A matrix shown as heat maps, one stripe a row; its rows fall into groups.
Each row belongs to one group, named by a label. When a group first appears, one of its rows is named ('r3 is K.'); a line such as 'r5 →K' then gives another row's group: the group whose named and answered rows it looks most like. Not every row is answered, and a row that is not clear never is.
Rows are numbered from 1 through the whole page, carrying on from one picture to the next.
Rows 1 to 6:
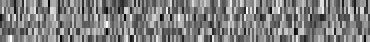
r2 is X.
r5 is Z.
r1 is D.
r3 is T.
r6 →X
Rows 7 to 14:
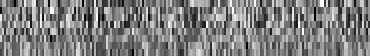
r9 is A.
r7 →D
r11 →X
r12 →A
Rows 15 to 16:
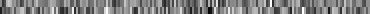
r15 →X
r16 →A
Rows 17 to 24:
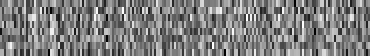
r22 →Z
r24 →X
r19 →Z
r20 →X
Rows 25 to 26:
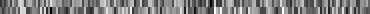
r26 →A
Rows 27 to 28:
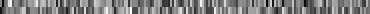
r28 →A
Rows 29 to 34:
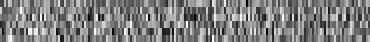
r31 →A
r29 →D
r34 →X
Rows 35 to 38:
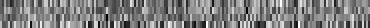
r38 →T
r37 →Z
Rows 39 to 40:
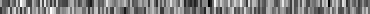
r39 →A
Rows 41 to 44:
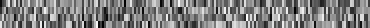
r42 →D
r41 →T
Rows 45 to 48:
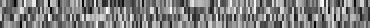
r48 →A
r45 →D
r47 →Z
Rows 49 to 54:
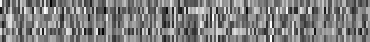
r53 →A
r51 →X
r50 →D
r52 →X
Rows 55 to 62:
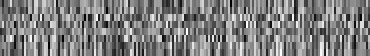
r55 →Z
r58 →X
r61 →D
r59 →T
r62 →D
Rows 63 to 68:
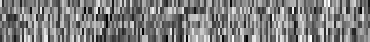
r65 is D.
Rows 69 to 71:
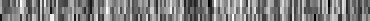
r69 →A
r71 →A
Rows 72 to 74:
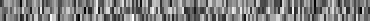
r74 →X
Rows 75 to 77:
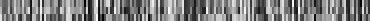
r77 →A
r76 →T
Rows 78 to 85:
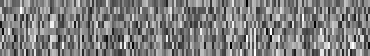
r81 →A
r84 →Z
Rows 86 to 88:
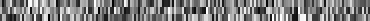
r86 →Z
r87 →T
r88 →D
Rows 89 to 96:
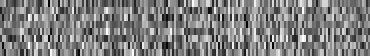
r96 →X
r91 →Z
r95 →Z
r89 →D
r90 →A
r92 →D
